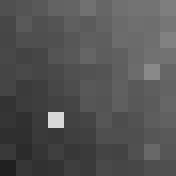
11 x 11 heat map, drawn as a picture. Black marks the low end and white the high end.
There is an overall slope up to the top right. On average the colour sits 30% of the way up the scale. Fine speckle covers the field. There are no regular stripes.
